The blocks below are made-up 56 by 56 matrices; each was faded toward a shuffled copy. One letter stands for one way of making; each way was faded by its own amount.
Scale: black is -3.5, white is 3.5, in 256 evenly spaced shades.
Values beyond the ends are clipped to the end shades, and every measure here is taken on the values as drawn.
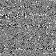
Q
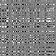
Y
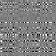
Y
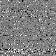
Q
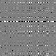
Y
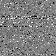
Q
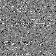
Q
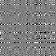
Y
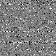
Q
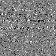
Q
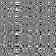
Y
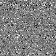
Q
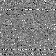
Q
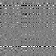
Y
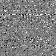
Q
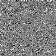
Q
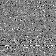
Q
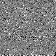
Q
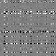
Y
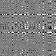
Y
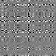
Y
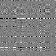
Y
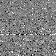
Q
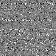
Q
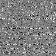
Q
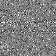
Q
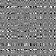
Y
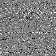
Q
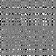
Y
